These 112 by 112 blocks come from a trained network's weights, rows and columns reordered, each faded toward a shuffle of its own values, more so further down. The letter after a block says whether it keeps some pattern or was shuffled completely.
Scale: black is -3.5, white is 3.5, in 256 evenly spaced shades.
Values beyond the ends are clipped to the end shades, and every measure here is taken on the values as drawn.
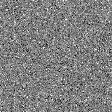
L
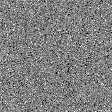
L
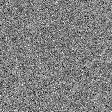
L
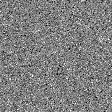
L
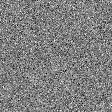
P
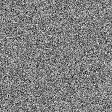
P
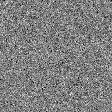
L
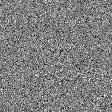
L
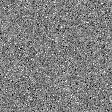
P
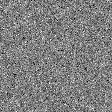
P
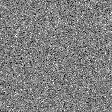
P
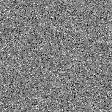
L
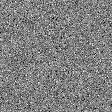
P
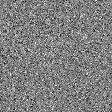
L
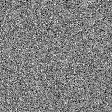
L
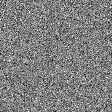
P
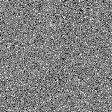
L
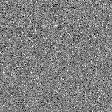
L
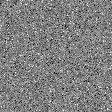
P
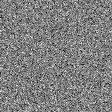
L
